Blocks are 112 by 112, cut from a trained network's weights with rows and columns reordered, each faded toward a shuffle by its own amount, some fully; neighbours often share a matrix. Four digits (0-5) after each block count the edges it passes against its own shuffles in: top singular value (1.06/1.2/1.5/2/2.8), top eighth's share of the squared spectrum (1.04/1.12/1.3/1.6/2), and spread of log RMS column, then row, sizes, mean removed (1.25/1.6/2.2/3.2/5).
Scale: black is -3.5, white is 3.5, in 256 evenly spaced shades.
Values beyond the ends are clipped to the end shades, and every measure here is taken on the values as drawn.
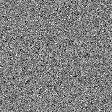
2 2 0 0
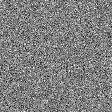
1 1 0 0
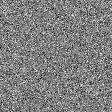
2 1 0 0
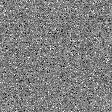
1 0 0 0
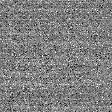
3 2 2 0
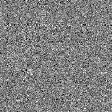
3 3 2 1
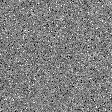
0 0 0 0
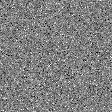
0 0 0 0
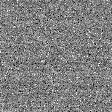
1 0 0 0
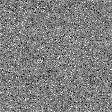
0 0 0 1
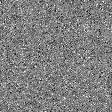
0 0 0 0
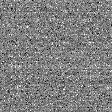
2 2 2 0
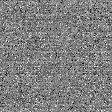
2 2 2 0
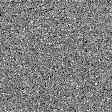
0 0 0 0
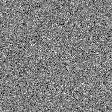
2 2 0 1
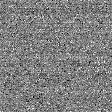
2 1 1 0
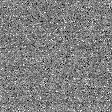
1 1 0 0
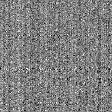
3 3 1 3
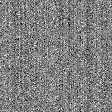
3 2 0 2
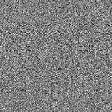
4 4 1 3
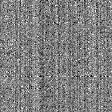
4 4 1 3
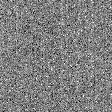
1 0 0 0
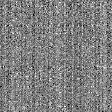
4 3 1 3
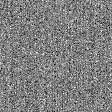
2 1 0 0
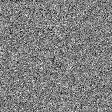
1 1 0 0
